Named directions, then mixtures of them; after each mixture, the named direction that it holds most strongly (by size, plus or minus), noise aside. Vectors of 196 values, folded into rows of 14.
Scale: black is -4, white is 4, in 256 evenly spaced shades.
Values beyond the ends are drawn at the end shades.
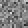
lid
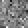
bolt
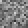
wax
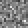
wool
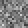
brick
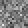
brick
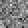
bolt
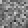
wax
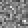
wool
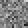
lid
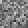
wax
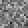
wax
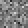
wax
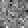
bolt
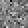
bolt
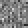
lid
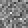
lid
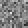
lid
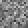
wax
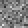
brick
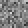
lid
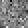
bolt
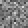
wax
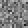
lid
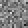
lid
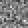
wool
